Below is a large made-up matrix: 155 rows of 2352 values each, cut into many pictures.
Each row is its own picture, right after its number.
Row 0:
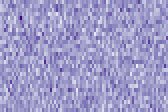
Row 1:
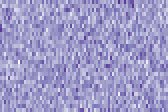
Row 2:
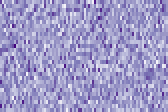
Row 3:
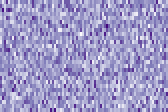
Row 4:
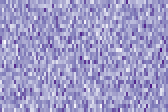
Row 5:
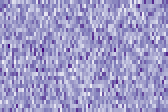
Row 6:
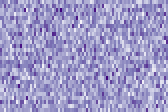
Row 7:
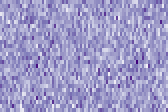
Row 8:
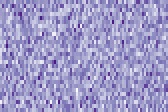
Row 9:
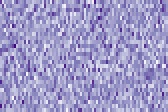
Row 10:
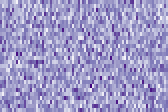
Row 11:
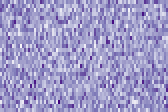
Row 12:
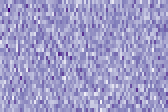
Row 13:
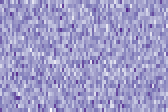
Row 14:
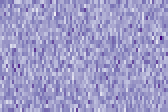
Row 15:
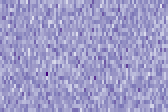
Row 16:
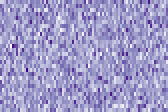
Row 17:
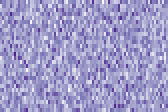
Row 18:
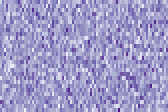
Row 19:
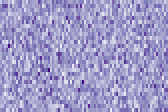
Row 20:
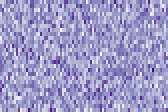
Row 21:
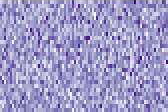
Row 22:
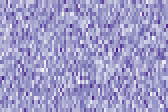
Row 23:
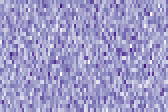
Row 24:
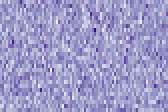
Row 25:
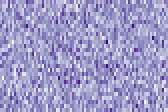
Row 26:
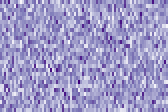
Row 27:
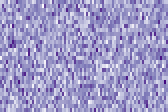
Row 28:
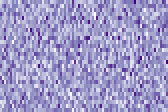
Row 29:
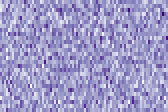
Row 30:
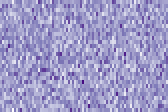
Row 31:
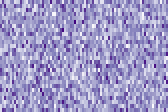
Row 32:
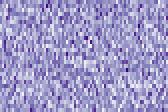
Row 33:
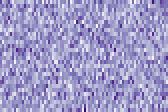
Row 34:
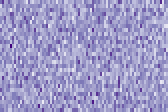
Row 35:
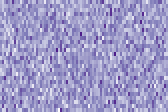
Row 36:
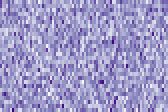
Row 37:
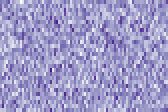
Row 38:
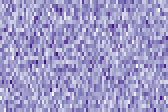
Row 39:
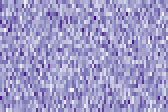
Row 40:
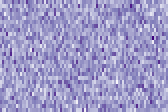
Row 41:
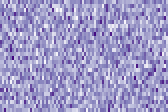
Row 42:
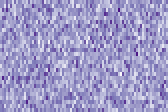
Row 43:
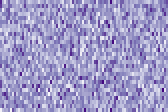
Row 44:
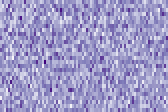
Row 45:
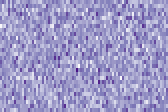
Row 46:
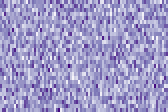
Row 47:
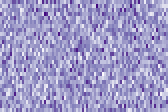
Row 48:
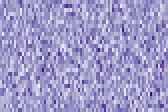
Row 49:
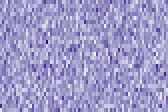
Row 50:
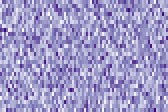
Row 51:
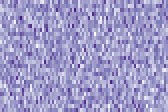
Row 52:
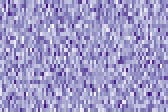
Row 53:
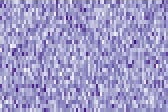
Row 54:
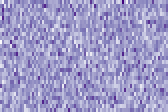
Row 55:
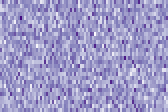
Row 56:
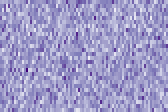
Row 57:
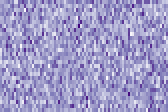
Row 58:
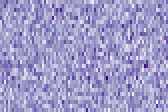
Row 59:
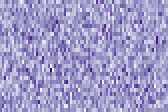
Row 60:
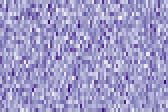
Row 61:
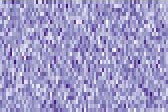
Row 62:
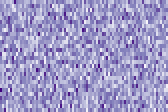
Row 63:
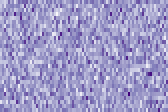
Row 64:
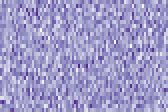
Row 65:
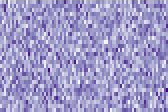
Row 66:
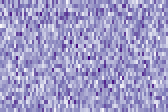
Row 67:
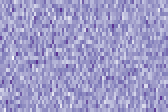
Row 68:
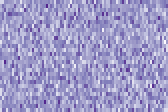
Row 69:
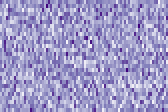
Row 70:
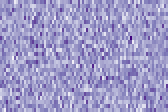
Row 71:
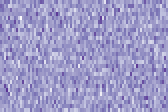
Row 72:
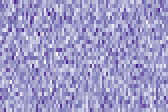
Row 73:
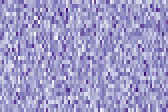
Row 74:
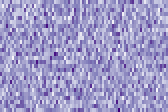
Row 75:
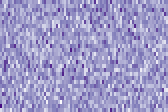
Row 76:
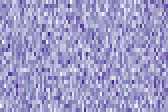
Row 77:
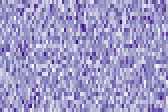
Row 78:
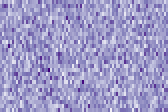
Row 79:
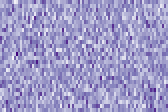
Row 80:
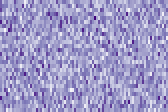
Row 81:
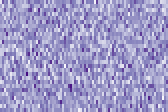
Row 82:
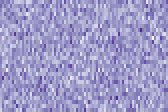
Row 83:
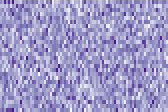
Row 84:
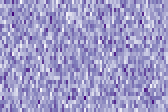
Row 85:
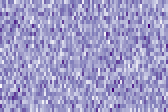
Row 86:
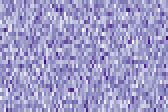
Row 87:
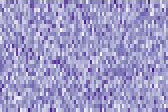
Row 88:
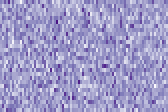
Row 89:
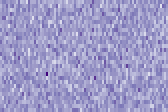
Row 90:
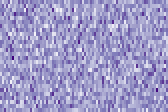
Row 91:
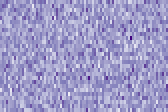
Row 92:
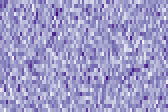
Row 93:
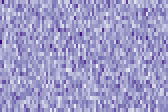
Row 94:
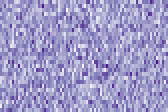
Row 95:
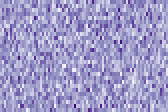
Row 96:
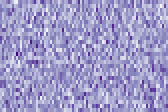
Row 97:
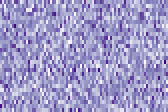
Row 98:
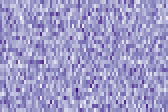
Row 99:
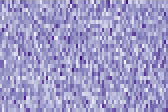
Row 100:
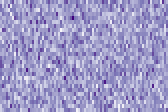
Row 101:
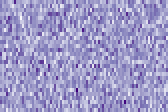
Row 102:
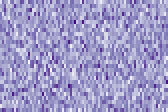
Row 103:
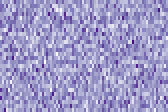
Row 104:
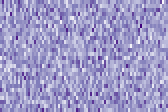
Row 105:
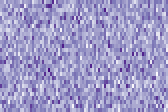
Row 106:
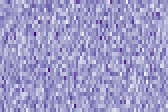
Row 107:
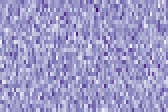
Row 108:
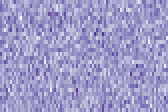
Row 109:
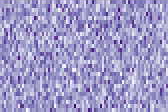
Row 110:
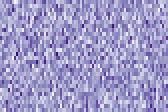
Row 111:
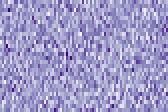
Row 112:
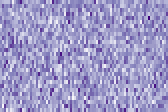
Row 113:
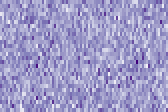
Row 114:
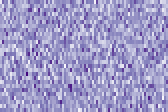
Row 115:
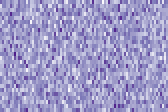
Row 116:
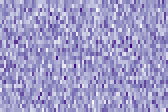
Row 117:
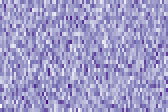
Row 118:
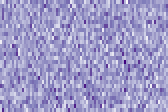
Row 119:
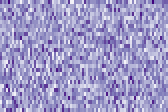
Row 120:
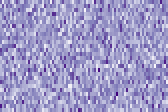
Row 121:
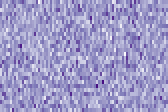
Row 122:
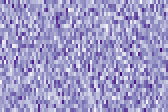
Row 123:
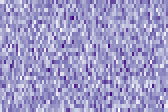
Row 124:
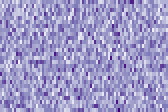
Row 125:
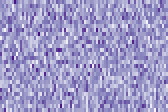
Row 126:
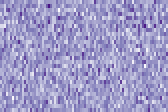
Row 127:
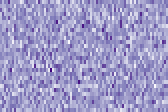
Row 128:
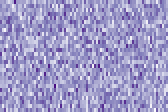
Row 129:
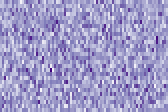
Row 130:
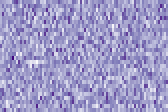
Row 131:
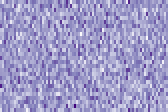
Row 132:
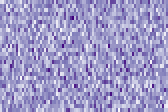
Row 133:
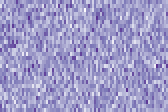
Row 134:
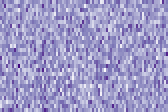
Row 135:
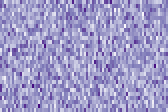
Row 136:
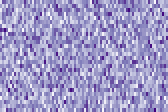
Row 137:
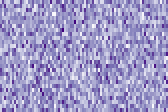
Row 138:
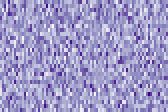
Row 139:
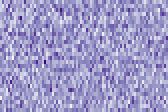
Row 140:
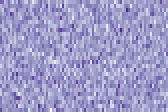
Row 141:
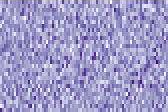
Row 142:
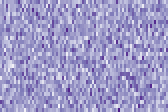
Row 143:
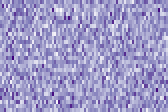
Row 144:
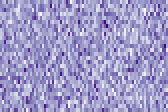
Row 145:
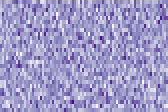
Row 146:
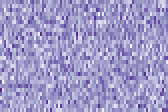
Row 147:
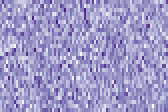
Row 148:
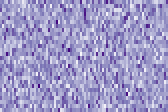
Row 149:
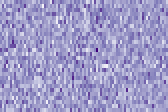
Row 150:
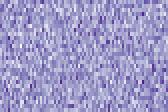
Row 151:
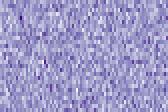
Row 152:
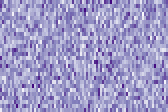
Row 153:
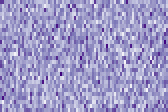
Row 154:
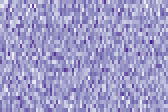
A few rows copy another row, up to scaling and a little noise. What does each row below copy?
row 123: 132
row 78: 19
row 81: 114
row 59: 129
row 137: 31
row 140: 13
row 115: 17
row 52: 138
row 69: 32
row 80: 39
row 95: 109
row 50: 136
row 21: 28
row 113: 7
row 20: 87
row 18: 142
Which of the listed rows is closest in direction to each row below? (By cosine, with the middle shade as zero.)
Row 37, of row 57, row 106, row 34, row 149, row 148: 148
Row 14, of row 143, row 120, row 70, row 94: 94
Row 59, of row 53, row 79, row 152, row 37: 37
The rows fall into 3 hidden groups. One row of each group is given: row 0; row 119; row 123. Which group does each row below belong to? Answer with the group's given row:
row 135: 119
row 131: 123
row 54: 123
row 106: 123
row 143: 0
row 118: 123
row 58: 0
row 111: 123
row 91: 0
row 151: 0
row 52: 123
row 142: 123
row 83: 119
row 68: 123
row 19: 119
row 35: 119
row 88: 119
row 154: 0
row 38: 0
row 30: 119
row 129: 119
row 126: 123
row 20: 123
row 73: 123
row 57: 0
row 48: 119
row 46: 119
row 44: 0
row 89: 123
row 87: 123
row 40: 119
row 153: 123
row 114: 119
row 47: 119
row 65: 119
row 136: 0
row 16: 123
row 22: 119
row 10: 0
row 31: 119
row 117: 119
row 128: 0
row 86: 0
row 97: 119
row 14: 119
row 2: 119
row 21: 123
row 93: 123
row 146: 123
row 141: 119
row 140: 123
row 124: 0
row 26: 119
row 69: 123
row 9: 119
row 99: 123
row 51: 0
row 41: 0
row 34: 123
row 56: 123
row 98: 0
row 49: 119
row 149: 119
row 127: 119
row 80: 0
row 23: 123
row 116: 123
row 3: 123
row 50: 0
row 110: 0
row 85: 123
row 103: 0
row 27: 119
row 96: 0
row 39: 0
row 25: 119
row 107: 123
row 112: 119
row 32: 123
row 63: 0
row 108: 0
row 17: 123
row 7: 123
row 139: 0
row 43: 119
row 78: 119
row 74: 0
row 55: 0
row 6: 0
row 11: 0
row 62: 0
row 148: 119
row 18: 123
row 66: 123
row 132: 123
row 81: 119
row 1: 0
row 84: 119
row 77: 119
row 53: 119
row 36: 119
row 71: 0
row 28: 123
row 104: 123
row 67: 0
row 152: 119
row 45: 123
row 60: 123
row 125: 0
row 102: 119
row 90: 0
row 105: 123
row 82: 119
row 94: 119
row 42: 123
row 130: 0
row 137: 119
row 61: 119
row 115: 123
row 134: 119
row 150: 0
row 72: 0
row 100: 123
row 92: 0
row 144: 123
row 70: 0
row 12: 123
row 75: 119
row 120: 119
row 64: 123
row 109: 123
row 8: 0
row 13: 123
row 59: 119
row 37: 119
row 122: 123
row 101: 0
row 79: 0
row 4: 123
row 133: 119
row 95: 123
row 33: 119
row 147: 119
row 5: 119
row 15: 123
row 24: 119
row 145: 0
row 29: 0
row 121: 119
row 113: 123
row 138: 123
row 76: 119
